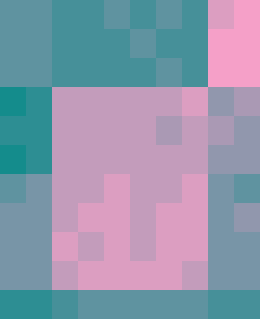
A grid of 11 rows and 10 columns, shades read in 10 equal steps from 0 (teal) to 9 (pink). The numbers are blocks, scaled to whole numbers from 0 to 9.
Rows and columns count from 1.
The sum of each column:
26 29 58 60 63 60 62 62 60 61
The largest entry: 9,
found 5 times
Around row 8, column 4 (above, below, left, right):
7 7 7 8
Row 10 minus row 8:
0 0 0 0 0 1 0 -1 0 -1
